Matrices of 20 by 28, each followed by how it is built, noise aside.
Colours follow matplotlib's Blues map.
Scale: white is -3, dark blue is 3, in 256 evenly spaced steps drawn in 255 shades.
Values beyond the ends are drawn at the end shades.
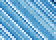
Toeplitz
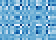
low rank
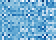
low rank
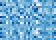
low rank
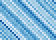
Toeplitz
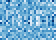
low rank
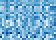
low rank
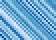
Toeplitz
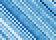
Toeplitz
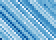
Toeplitz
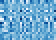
low rank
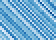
Toeplitz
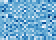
low rank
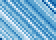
Toeplitz
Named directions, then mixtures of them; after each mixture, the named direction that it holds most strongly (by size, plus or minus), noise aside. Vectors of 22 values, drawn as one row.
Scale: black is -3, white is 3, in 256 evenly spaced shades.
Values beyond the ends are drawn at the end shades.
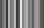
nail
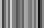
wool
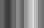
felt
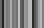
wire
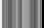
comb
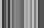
wool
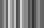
nail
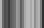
felt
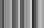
wire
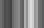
felt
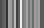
nail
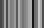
wire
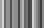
wire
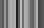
nail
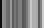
comb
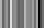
wool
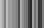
wire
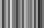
wool
